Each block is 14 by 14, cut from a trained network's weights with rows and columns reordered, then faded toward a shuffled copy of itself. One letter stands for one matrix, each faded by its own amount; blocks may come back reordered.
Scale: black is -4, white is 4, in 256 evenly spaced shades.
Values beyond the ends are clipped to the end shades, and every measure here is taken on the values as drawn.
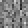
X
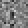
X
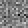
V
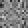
X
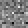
X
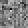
V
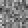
X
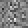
X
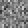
V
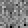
V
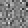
X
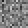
X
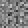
X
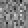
X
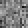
X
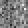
V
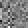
X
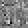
V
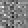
V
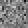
V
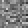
X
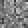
X
